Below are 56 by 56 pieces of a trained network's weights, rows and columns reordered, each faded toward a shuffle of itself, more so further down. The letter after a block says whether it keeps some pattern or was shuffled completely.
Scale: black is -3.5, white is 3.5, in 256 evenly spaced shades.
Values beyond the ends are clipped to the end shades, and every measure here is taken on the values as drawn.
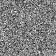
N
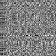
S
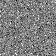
N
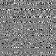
S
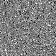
N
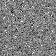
N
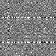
S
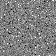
N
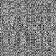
S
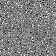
N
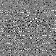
S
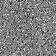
N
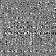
S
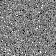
N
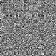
S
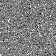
N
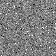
N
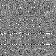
S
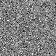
N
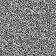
N
